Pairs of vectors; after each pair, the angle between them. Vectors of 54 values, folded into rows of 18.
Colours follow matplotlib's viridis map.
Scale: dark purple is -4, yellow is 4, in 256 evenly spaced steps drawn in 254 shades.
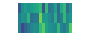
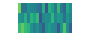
nearly opposite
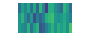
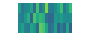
nearly opposite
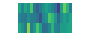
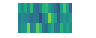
nearly parallel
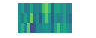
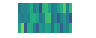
partly aligned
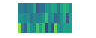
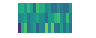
nearly opposite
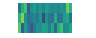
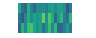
nearly opposite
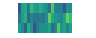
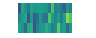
nearly parallel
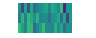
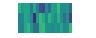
orthogonal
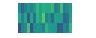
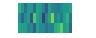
partly opposed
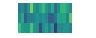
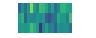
nearly parallel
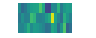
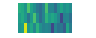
orthogonal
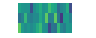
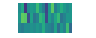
orthogonal
